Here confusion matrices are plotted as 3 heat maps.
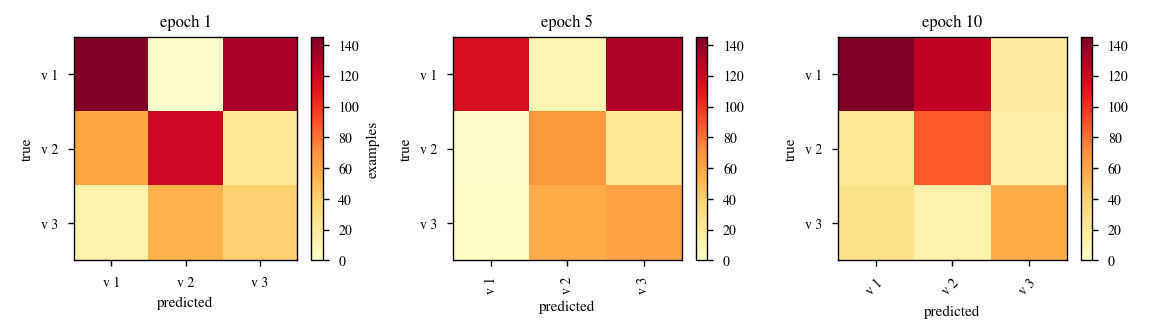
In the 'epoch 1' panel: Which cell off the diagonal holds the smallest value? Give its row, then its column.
v 1, v 2
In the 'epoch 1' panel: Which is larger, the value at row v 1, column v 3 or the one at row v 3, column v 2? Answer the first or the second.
the first
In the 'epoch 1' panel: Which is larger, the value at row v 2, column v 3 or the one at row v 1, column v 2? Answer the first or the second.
the first
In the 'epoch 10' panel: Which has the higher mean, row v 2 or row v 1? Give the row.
v 1
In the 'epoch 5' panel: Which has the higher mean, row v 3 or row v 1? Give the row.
v 1
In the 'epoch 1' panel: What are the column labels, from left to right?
v 1, v 2, v 3
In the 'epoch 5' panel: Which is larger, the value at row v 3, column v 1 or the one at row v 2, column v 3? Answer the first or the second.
the second
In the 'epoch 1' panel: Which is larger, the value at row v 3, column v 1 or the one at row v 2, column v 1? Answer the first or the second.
the second
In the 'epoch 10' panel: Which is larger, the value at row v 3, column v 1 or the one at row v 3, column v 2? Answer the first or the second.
the first
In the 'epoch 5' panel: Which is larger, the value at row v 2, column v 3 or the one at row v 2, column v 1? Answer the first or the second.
the first
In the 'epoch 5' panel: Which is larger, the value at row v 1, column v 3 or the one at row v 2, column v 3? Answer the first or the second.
the first
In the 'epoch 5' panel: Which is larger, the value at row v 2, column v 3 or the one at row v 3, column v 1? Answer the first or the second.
the first
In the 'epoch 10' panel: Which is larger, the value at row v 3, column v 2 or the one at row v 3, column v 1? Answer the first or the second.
the second
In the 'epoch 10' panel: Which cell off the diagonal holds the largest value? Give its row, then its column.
v 1, v 2
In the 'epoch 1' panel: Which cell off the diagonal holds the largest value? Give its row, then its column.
v 1, v 3
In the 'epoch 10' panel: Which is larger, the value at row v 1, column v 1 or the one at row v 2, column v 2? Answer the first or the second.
the first
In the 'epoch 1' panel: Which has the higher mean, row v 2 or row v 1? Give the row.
v 1
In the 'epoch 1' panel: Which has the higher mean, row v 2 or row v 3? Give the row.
v 2
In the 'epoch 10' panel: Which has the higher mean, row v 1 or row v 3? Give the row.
v 1
